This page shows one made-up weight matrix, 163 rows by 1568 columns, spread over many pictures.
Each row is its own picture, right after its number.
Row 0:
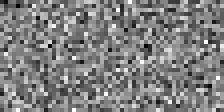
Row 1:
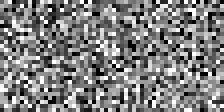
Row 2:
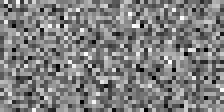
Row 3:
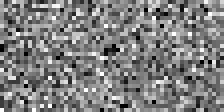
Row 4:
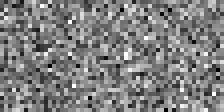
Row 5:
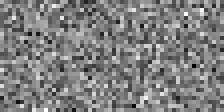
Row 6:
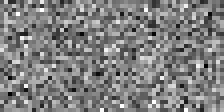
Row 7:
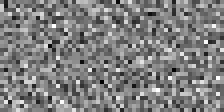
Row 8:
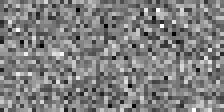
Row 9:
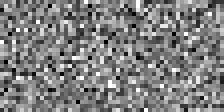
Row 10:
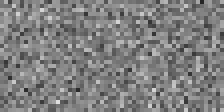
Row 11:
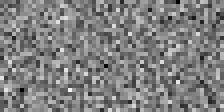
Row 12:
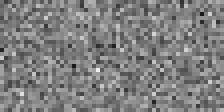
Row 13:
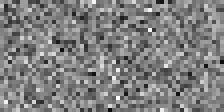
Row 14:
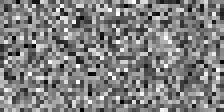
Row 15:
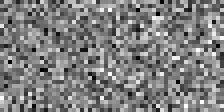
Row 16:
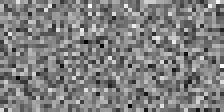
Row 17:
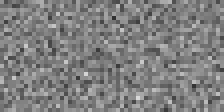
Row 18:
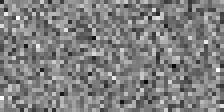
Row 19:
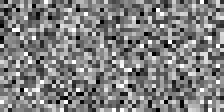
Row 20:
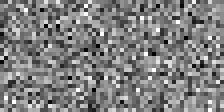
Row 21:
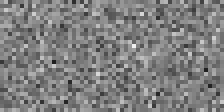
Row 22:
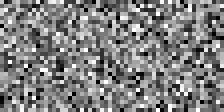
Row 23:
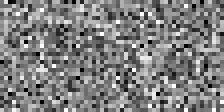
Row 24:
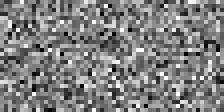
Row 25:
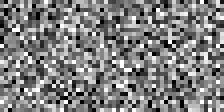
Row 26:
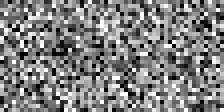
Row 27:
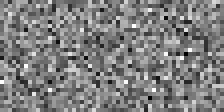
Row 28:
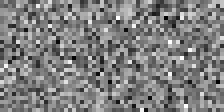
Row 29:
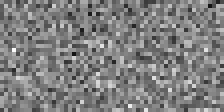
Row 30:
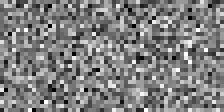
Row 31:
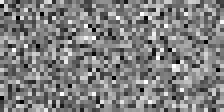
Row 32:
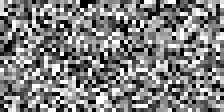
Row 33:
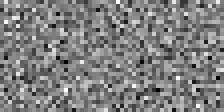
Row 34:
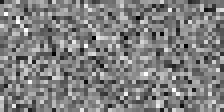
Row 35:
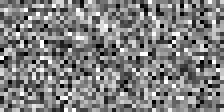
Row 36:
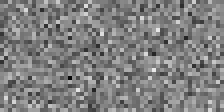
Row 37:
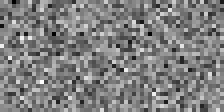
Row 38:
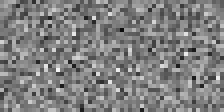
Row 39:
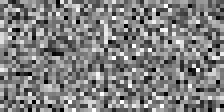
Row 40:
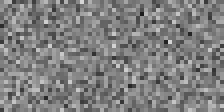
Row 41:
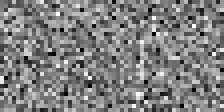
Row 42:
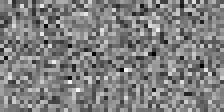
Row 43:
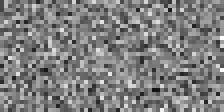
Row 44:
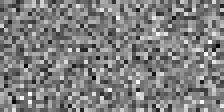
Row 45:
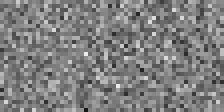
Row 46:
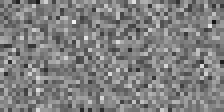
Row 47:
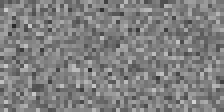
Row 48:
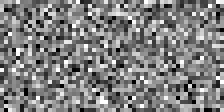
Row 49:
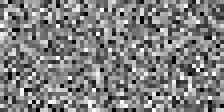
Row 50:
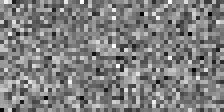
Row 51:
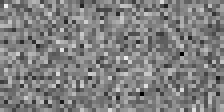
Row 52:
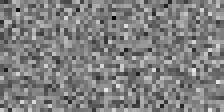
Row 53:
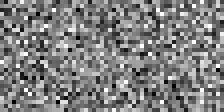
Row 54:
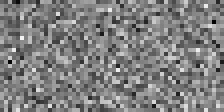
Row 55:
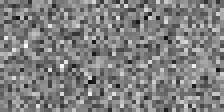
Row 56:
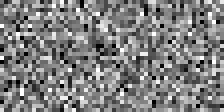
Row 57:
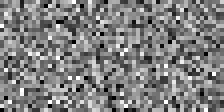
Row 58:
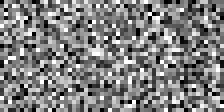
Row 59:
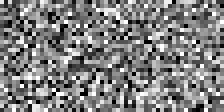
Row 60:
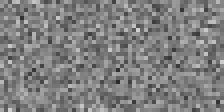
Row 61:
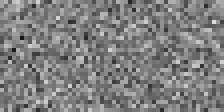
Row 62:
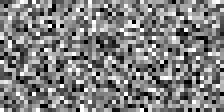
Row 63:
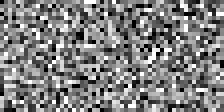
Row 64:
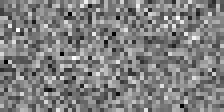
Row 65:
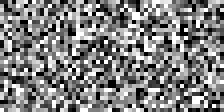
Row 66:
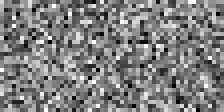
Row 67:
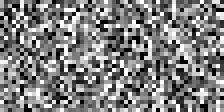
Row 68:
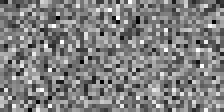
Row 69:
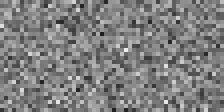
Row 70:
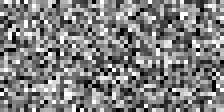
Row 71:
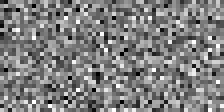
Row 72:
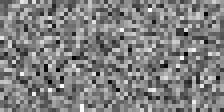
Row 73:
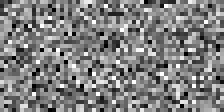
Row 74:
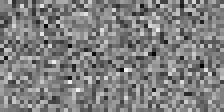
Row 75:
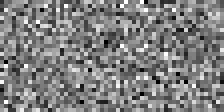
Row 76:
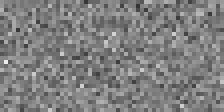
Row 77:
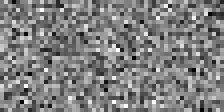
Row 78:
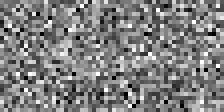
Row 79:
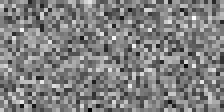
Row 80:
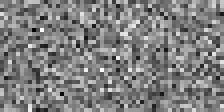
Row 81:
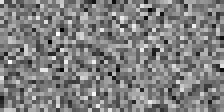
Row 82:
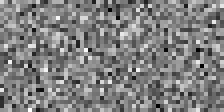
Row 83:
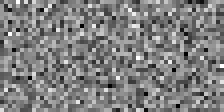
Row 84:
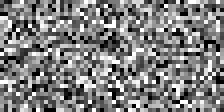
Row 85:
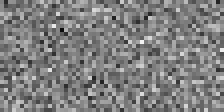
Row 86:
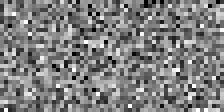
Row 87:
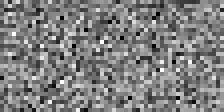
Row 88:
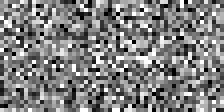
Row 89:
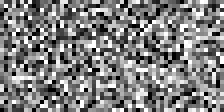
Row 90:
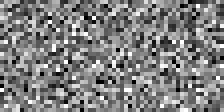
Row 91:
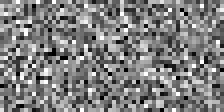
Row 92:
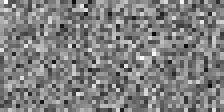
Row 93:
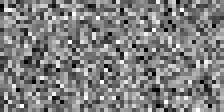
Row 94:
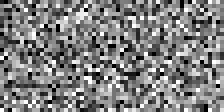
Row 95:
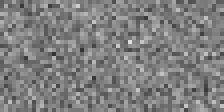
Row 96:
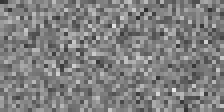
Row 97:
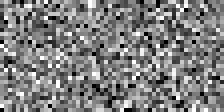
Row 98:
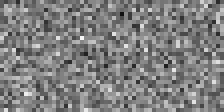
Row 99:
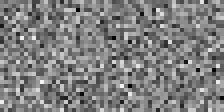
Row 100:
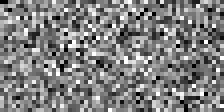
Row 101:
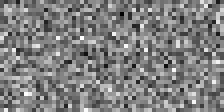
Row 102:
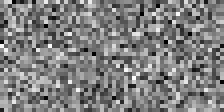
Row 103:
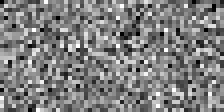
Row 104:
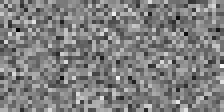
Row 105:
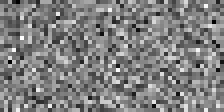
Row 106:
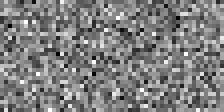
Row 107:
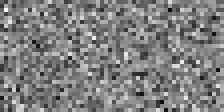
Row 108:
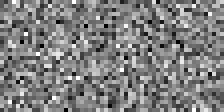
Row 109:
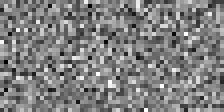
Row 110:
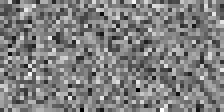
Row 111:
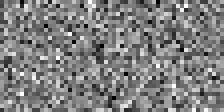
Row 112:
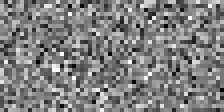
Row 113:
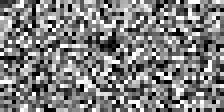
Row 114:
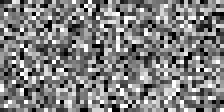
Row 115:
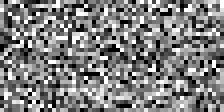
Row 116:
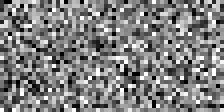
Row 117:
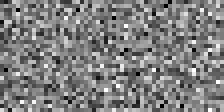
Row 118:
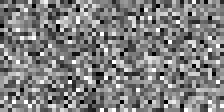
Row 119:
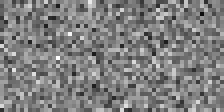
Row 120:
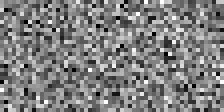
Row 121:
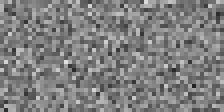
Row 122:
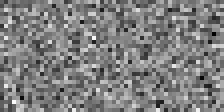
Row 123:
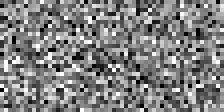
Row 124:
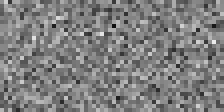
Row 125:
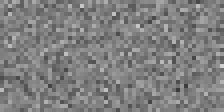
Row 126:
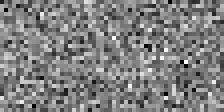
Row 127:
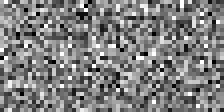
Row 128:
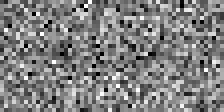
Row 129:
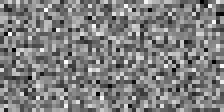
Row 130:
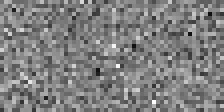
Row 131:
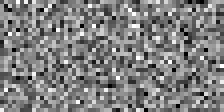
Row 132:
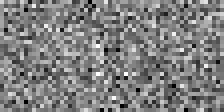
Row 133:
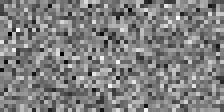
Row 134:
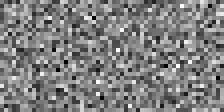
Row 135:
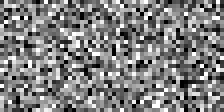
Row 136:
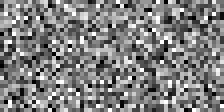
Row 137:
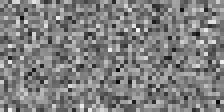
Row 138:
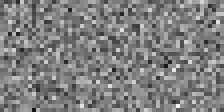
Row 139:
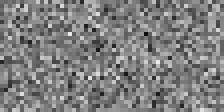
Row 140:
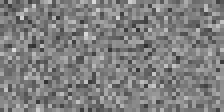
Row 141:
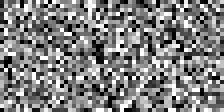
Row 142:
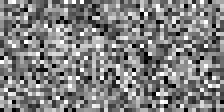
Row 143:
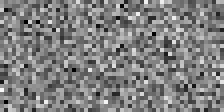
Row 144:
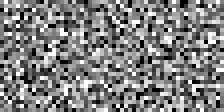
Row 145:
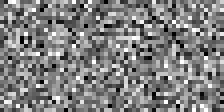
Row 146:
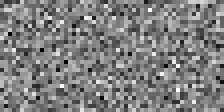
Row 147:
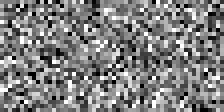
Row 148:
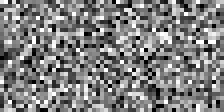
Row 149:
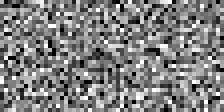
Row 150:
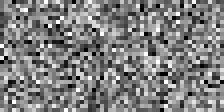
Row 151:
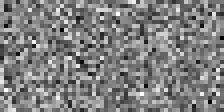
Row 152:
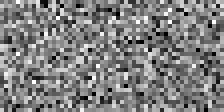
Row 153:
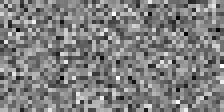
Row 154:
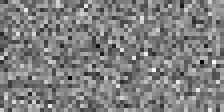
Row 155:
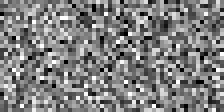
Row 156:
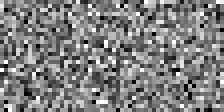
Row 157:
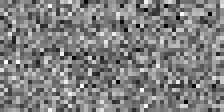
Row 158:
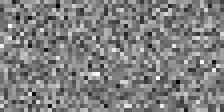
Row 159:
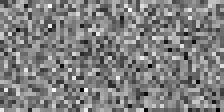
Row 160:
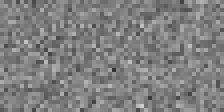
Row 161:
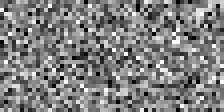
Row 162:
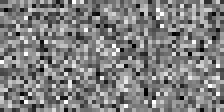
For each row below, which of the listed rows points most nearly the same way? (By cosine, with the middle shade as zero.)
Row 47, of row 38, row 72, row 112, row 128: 72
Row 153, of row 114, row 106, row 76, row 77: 76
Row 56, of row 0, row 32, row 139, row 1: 139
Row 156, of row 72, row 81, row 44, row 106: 72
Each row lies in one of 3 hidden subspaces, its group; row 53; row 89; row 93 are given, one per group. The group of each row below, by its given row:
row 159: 89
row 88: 53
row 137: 93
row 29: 89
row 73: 89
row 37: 53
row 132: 53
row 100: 93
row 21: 53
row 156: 89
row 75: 89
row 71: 53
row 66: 93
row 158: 53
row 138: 89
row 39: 53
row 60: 93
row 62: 89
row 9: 89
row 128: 53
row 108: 53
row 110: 93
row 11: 93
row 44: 93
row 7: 93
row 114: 53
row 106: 89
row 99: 53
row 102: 53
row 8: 53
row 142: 53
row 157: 89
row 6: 53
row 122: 93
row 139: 53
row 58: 93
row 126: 93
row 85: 93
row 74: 53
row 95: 93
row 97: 53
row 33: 93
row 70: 89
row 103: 93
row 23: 53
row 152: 93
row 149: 93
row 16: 89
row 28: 89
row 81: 93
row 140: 93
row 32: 89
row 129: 89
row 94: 53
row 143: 89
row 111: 53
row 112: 89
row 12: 53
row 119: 53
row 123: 89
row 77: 53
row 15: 93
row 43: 93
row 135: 93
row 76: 89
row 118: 53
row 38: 89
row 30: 89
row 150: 53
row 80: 93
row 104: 89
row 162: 53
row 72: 89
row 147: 53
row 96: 93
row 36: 53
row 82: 93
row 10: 53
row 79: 93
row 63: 93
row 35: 53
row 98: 89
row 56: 53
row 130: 53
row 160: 89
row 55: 93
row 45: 89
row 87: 89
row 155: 93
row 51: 93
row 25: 53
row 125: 89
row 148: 93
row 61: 93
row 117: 53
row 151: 93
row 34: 93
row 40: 53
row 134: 89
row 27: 89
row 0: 93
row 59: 93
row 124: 93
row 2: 89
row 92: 53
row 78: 53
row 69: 53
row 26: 53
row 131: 89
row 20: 53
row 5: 93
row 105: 93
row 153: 89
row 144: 93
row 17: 93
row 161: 89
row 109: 89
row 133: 89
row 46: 93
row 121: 89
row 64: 89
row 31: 93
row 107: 93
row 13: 93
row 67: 53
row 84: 89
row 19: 53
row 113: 89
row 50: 53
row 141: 53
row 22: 93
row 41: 93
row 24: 89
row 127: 53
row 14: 93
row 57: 53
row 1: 53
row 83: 89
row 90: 89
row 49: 53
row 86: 89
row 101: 89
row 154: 53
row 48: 89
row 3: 53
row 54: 93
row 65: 89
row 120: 89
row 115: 53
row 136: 93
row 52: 53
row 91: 93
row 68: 93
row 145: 53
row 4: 93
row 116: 53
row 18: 93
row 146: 89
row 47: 89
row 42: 53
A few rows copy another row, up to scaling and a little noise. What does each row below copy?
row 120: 143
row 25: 19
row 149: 17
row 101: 98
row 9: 109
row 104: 153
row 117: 52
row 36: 20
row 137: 60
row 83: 131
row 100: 96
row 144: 33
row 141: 111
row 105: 54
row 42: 74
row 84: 24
